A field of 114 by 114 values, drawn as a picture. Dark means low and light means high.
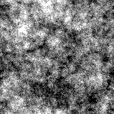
Overall the values sit about 50% of the way up the scale. The halves do not mirror each other. The texture is blotchy.
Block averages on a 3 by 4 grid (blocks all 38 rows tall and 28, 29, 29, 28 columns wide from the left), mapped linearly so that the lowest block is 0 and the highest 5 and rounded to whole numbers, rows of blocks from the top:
5 5 4 2
2 2 1 2
4 1 0 1
